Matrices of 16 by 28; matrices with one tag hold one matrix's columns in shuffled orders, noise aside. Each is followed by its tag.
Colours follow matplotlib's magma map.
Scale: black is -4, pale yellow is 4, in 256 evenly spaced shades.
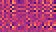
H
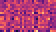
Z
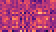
Z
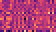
Z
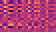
H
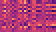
H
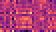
Z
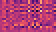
H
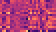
Z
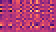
H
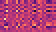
H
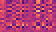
H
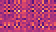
H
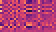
H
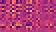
H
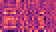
Z
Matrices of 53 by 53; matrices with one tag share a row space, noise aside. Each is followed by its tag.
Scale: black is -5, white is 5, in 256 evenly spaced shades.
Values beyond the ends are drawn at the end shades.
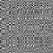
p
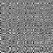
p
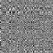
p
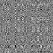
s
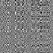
s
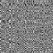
p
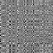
p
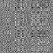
s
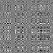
s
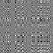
s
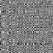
p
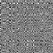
p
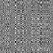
s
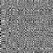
p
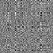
s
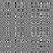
s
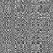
s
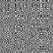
s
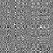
s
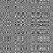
s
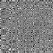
p
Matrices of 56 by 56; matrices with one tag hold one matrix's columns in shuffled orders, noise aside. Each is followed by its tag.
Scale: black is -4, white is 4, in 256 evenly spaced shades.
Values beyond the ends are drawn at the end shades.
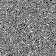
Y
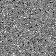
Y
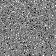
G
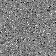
Y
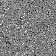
Y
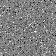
Y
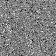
Y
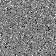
G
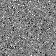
G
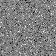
Y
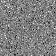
G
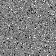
G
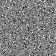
G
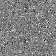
Y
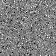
G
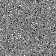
G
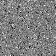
G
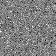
Y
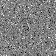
G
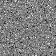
G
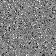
G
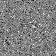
Y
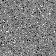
Y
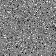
G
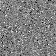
Y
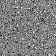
G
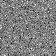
G
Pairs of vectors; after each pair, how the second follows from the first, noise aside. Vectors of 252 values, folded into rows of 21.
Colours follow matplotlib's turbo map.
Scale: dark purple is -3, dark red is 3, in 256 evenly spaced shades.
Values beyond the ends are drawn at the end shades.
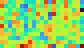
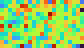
sign-scrambled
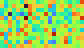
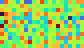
wrapped around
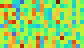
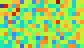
sign-scrambled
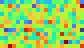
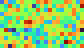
sign-scrambled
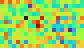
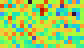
wrapped around
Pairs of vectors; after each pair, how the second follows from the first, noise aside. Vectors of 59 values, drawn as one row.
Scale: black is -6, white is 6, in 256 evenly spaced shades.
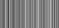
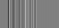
partly zeroed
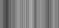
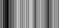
scaled up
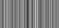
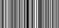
scaled up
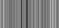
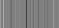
partly zeroed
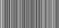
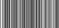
scaled up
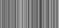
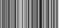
scaled up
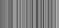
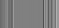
partly zeroed
